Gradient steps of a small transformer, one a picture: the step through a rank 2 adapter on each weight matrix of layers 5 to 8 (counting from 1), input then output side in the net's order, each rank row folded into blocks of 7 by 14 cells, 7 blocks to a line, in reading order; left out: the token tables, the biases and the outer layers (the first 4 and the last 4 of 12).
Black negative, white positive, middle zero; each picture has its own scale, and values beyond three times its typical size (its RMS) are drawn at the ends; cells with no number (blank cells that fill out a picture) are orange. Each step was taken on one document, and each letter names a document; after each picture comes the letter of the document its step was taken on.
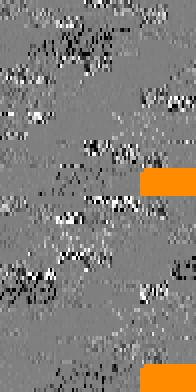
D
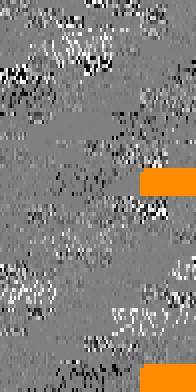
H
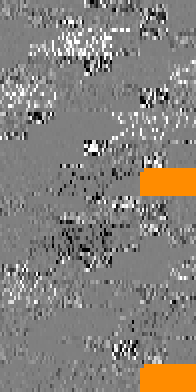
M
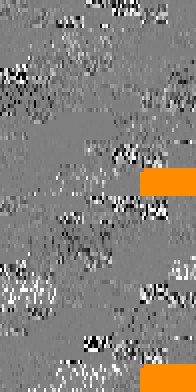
H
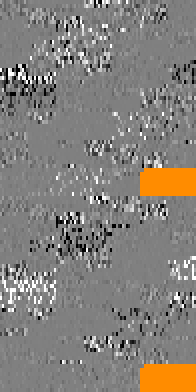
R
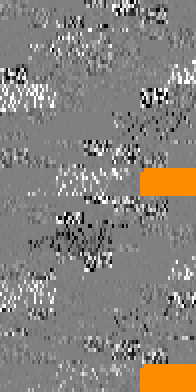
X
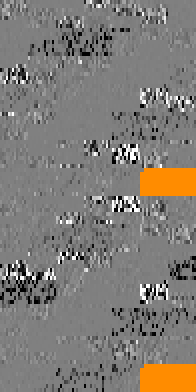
D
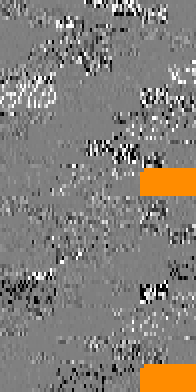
R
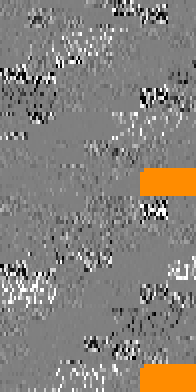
H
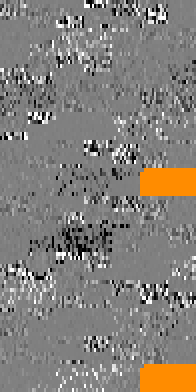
M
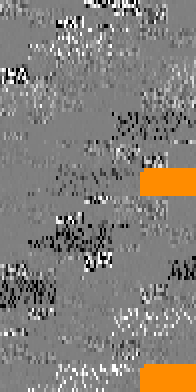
X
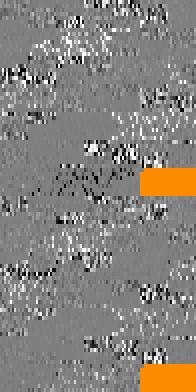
M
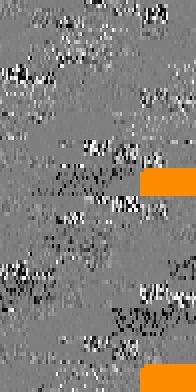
M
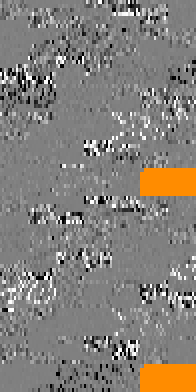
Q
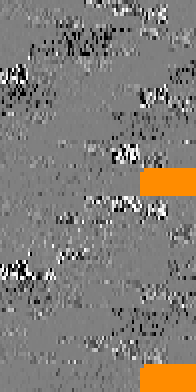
D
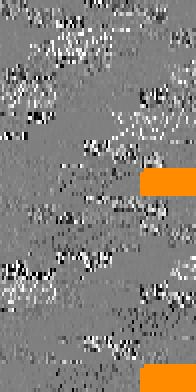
M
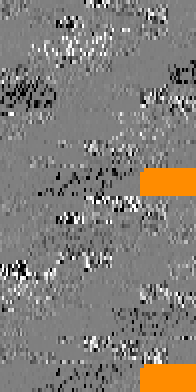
D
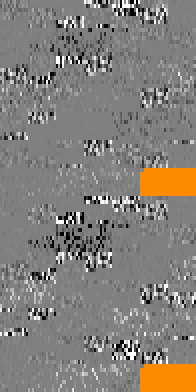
X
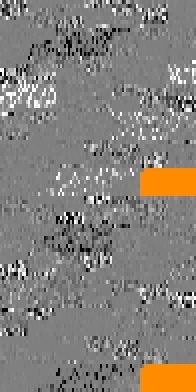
R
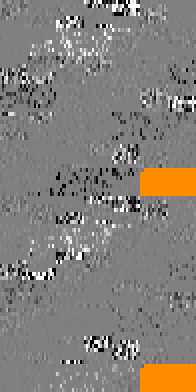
Q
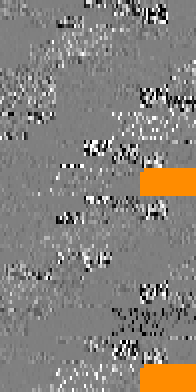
M
